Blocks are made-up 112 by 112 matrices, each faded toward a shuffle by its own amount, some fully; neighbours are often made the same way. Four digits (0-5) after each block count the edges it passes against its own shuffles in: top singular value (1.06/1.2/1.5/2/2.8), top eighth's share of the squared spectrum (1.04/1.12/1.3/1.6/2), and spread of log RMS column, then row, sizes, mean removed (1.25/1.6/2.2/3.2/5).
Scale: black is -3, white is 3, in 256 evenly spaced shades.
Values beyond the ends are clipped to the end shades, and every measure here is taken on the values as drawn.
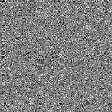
4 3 2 2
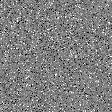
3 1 0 0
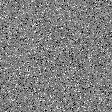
0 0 0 0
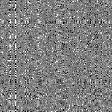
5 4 3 2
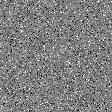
1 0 0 0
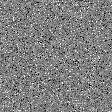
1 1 0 0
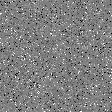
2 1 0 0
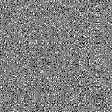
4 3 2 2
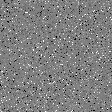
0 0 0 0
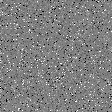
2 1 0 0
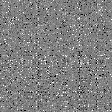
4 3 2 2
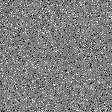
0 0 0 1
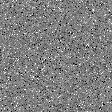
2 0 0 0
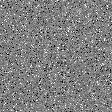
1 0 0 0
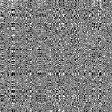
5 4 4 3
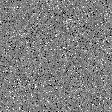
2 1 0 0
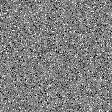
2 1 0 0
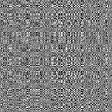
5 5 4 4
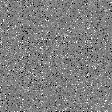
3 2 2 1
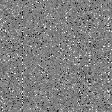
4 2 2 0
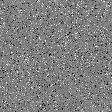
0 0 0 0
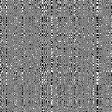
5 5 4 3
